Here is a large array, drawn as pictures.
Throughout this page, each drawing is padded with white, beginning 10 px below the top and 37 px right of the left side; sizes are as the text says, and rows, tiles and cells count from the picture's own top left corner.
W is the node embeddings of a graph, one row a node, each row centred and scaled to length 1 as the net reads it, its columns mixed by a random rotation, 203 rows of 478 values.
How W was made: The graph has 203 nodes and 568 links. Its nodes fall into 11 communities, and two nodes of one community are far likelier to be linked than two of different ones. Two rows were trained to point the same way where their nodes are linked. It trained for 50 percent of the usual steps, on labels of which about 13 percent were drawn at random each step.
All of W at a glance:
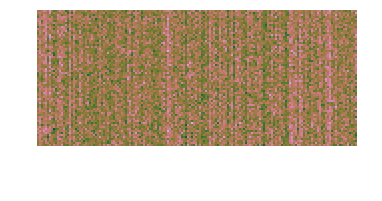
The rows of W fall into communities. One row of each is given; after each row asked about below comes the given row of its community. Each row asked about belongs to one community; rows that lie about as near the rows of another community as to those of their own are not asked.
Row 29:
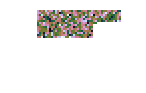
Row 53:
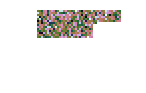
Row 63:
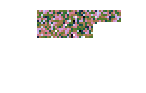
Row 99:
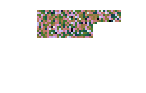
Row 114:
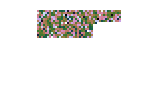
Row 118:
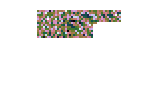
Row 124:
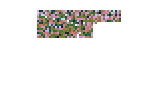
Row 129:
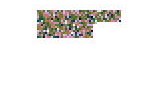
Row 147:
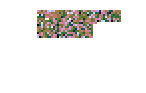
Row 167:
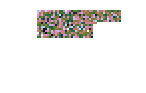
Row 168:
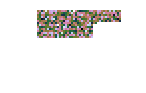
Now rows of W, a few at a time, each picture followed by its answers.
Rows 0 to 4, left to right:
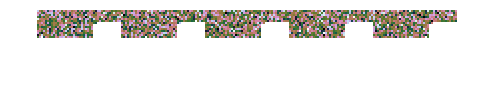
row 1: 118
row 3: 167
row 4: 118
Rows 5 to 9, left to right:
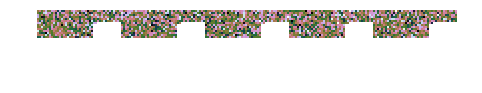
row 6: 118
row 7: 124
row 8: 124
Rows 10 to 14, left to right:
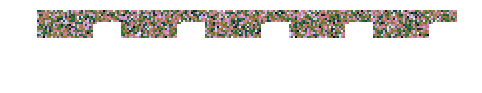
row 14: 147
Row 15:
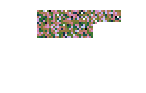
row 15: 147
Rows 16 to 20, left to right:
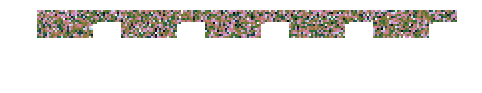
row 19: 118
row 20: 53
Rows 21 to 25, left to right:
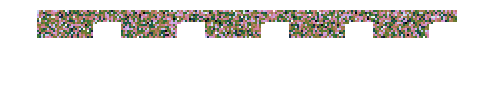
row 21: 167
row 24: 118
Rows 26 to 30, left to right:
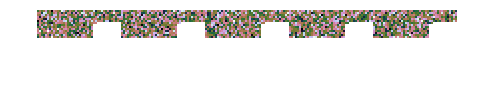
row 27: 129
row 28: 168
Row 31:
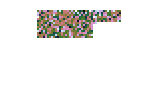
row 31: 129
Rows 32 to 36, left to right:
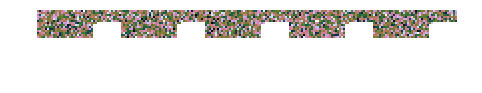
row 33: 114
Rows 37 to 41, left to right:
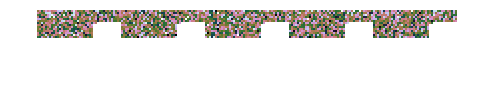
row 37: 124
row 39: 29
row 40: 99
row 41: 29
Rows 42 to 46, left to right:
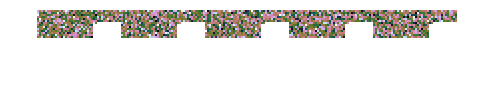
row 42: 167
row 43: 129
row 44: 118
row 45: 168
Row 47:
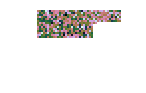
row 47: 147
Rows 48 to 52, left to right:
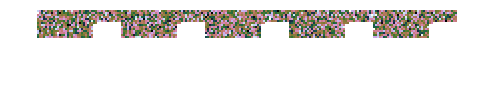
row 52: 99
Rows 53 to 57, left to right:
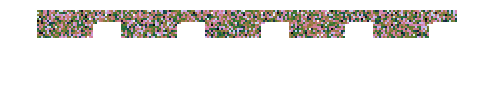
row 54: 168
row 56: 129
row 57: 124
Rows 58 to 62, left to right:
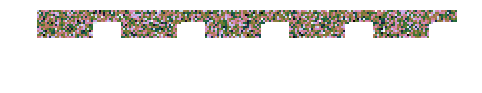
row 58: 167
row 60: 29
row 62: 167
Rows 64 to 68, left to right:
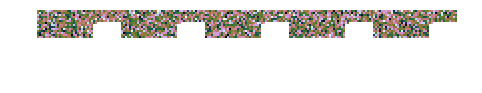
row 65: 124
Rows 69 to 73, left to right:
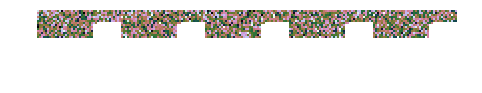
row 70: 99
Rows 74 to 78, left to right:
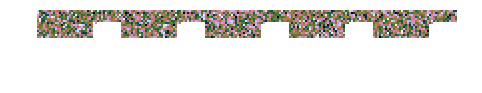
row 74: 167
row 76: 118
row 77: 129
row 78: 147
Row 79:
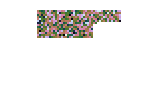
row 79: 124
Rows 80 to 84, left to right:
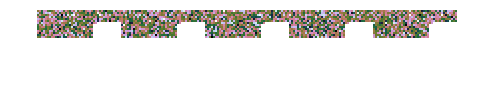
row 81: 29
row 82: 118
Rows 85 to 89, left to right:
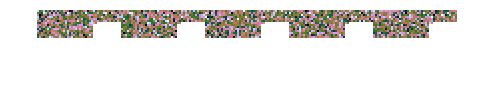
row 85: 168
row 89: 124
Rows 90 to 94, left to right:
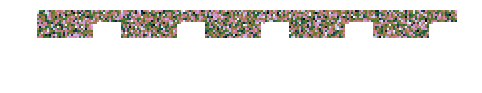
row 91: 129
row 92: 124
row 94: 168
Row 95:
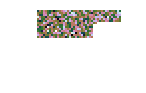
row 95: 167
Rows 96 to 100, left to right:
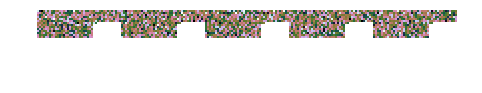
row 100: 63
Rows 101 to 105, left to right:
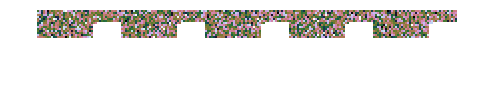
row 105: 124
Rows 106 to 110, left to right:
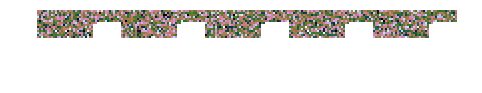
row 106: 99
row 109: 99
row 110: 168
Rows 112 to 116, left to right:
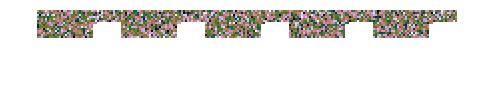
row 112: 99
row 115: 168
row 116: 99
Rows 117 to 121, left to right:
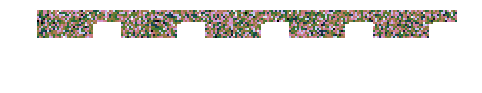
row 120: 168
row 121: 118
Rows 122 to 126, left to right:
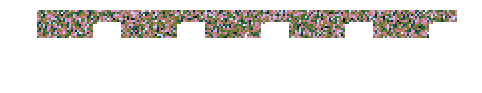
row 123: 63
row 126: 63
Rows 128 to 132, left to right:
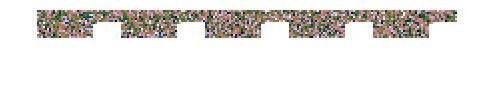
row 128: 118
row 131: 129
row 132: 99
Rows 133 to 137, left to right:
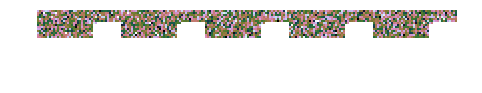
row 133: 53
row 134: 114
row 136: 29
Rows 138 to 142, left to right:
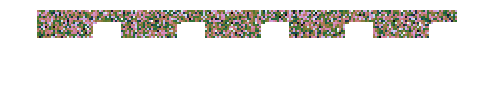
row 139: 129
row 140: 63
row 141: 29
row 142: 168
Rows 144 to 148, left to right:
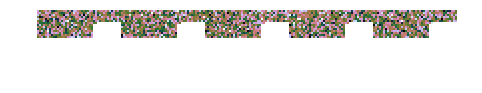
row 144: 29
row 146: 124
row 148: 29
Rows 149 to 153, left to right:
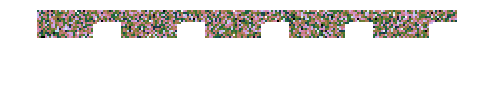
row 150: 129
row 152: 168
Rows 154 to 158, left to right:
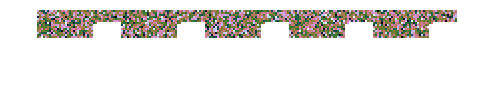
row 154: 29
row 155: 29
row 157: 167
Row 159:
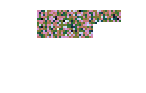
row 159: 129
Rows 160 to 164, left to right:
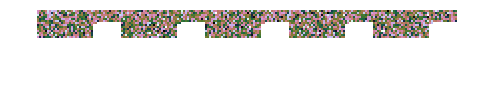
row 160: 147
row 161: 114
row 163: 147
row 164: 129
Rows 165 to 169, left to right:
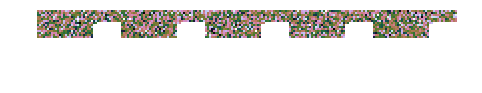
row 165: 29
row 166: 124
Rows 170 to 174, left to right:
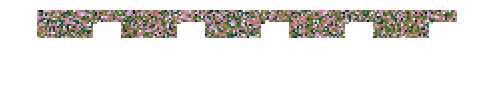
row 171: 147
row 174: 53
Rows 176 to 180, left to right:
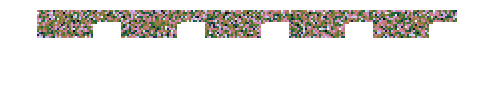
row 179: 118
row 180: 63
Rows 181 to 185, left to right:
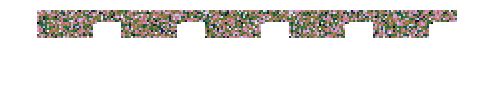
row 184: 118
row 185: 29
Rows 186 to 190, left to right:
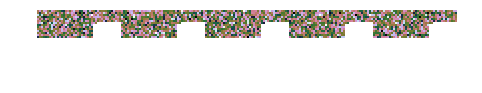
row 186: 147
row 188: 114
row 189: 53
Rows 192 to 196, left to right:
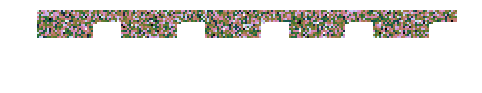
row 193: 129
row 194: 124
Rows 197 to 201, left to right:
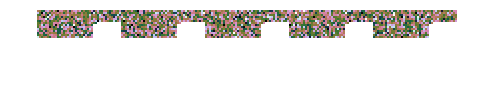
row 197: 53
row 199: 53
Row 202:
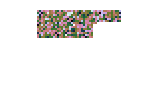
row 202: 99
